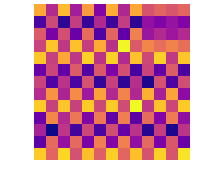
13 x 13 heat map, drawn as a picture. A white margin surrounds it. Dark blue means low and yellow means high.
In the top right lies a patch that is calmer than the rest. The top right is the smoothest part. No overall slope runs across the table. Stripes running across repeat 3 times from top to bottom. No single row or column stands out from its neighbours.
